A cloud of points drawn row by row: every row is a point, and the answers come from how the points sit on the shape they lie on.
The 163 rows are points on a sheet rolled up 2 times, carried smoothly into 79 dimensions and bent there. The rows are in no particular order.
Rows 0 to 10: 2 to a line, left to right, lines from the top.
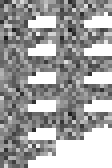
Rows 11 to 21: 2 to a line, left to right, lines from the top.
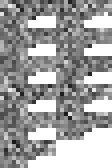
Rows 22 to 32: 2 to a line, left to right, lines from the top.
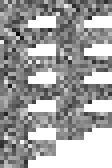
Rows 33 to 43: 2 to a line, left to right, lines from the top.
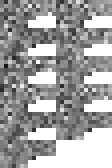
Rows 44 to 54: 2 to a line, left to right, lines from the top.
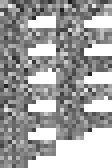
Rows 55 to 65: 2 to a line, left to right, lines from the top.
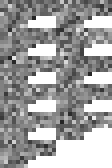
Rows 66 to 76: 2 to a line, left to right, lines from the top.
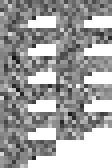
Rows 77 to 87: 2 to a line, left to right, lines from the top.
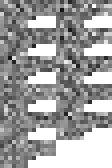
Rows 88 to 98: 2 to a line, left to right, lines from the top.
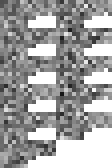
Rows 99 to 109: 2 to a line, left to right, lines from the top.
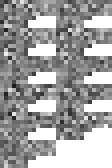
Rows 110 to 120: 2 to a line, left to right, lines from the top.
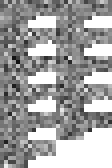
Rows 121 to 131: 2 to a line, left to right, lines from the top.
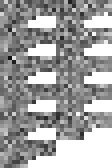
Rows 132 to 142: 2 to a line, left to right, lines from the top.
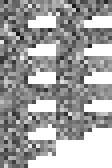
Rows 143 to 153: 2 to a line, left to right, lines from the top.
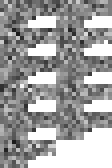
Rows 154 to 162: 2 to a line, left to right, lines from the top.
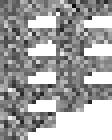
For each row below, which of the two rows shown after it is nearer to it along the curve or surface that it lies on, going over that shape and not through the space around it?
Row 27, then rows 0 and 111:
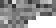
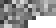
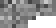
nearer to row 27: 0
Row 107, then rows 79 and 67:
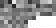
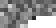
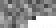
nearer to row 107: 79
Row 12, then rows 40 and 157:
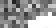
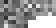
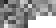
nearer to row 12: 40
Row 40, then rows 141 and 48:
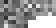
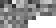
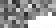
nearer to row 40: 48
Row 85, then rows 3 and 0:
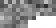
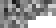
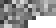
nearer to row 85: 0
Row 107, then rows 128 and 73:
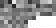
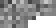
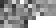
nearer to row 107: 73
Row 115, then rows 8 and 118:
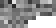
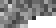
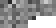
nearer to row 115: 8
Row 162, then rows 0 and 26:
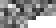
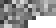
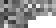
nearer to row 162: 26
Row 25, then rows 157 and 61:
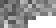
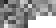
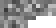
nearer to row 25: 61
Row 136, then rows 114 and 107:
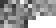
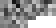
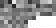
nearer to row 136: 107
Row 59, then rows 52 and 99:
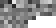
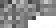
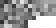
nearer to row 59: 99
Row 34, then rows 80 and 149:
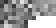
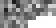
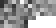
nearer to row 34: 149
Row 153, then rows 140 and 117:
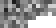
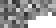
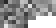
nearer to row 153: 140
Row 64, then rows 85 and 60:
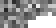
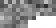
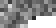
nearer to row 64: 60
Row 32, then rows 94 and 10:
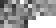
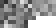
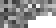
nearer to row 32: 94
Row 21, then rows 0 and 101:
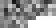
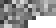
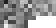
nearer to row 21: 101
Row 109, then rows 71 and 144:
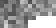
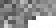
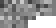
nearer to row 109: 71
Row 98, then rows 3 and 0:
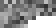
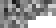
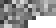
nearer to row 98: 0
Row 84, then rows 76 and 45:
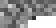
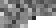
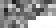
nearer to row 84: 76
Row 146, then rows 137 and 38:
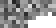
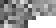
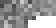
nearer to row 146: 137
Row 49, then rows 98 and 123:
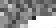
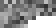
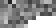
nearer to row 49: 98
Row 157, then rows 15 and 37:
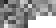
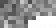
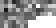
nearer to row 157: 37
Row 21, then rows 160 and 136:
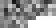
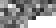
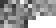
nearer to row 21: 160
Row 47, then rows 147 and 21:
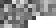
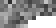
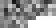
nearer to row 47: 147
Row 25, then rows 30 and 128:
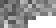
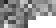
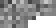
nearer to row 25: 128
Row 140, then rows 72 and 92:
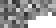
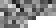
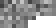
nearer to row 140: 72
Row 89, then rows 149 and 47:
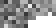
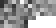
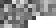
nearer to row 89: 149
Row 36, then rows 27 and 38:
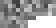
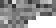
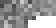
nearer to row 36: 38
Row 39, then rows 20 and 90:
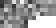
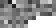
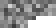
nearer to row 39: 20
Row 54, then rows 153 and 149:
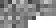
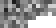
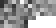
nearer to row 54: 149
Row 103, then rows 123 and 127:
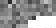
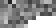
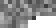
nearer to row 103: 127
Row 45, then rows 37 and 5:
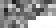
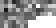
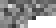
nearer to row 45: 37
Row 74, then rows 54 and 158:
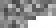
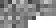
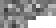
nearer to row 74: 158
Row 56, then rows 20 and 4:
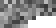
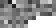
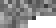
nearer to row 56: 20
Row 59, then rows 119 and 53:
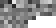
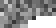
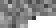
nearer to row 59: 119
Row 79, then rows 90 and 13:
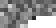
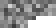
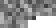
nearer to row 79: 90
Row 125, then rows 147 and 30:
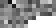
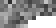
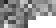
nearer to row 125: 147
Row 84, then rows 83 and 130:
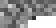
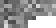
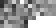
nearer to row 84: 83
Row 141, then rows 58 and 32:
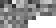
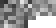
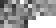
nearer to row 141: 32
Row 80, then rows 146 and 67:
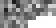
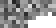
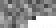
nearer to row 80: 146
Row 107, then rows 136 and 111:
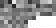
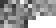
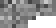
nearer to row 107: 136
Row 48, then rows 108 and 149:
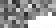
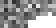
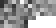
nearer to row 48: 108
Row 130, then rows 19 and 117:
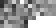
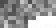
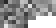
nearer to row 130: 117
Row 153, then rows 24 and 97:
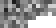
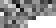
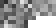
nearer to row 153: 24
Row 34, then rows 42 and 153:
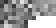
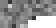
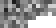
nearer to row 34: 153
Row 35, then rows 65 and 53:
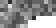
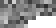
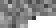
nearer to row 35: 65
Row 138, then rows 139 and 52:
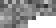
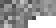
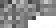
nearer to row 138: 52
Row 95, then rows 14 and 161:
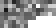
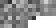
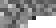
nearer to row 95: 161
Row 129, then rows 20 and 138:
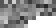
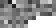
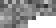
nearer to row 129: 20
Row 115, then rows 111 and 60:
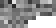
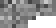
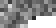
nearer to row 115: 60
